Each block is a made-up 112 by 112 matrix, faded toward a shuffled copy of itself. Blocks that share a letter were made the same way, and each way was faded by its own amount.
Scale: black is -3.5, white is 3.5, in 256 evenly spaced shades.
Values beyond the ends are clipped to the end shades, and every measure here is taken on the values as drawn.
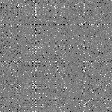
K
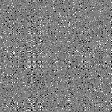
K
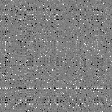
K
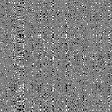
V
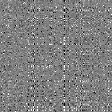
V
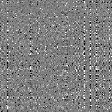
V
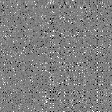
K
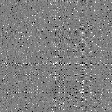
K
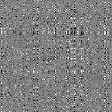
V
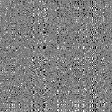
V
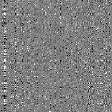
V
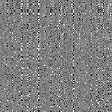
V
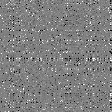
K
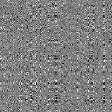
V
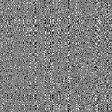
V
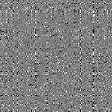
V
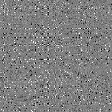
K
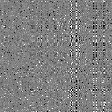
V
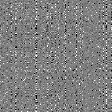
V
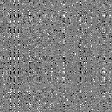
V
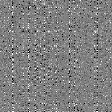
V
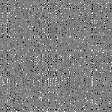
K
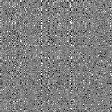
V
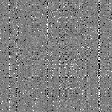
V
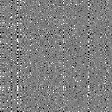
V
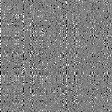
V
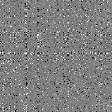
K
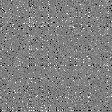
K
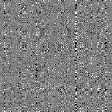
V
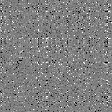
K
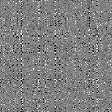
V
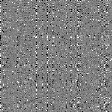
V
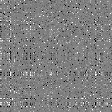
K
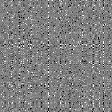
V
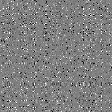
K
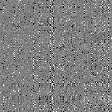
V
